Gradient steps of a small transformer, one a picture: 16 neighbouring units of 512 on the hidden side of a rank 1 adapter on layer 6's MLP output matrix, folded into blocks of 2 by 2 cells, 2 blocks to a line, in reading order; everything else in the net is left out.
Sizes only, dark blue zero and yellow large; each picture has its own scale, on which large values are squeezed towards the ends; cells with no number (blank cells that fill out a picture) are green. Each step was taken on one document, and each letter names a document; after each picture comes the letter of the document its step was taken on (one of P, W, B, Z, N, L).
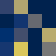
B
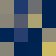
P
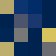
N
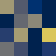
N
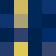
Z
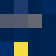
Z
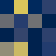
Z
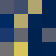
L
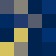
Z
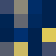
N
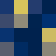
B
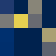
P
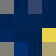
P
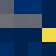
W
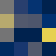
W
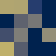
N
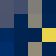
W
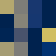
N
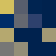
B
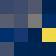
W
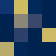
L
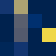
B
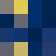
L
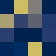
W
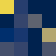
N
